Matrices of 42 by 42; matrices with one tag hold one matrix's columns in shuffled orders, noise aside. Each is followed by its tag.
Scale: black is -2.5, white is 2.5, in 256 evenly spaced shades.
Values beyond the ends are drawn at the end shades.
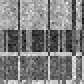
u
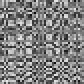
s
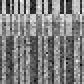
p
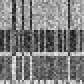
u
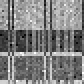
u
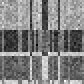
u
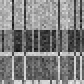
u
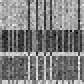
u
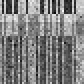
p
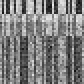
p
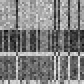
u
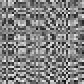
s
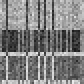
u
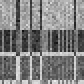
u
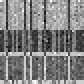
u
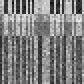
p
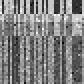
p
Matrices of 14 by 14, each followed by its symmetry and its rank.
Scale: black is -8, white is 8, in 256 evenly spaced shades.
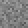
neither, full rank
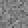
neither, full rank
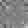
symmetric, rank three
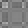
symmetric, rank one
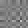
symmetric, rank one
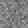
neither, full rank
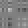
symmetric, rank one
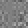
neither, rank two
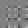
symmetric, rank one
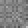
symmetric, rank three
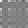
symmetric, rank one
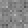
symmetric, rank three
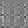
neither, rank two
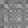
symmetric, rank three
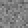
neither, full rank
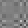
symmetric, rank one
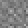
symmetric, rank three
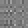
neither, rank two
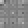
symmetric, rank three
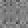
neither, rank two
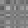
symmetric, rank one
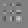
symmetric, rank one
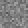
neither, full rank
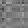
neither, rank two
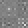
symmetric, rank three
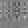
neither, rank two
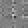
neither, rank two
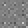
symmetric, rank three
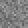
neither, full rank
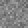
neither, full rank
